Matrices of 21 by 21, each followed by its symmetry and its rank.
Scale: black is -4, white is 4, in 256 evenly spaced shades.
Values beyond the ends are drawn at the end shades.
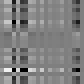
neither, rank one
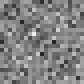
symmetric, full rank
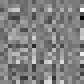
neither, rank three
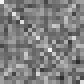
symmetric, full rank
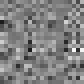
neither, rank three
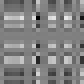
neither, rank one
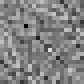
symmetric, full rank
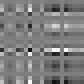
neither, rank one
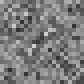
symmetric, full rank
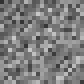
symmetric, full rank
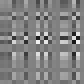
neither, rank one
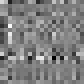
neither, rank three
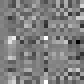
neither, rank three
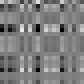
neither, rank one
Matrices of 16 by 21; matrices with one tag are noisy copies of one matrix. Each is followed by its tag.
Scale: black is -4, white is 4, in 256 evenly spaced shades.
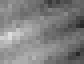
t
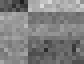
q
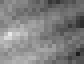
t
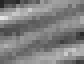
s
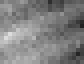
t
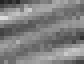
s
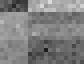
q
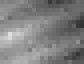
t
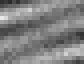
s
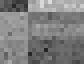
q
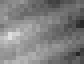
t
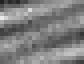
s
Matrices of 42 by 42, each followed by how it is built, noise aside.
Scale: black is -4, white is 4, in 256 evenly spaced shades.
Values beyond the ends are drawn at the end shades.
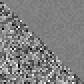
lower triangular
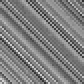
Toeplitz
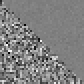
lower triangular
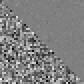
lower triangular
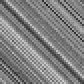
Toeplitz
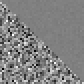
lower triangular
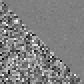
lower triangular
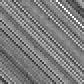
Toeplitz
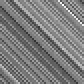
Toeplitz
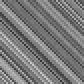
Toeplitz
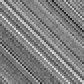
Toeplitz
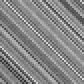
Toeplitz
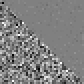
lower triangular
